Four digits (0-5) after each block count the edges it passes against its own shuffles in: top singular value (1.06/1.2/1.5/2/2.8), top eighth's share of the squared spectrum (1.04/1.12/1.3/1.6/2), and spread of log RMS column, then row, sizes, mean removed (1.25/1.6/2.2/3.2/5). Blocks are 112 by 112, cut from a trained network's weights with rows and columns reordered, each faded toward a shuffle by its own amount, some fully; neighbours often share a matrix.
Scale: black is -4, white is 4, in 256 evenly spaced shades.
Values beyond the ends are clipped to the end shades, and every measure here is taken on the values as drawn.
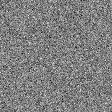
0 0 0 0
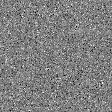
0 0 0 0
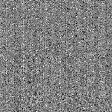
3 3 1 2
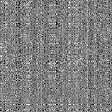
4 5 2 4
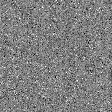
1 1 0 0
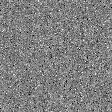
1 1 0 0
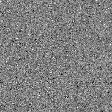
2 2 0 1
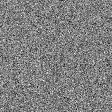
2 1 0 0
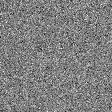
0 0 0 0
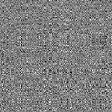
4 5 3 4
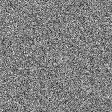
2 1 0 0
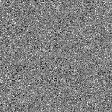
3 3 1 1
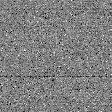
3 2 1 1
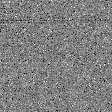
1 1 0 0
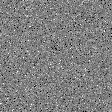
0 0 0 0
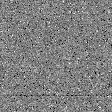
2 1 0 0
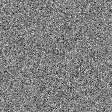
2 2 0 0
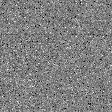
0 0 0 0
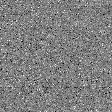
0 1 0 0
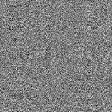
4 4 2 2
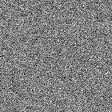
2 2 0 0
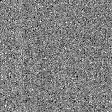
2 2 0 1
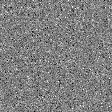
2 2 1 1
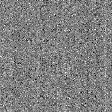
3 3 1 2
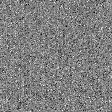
2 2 0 1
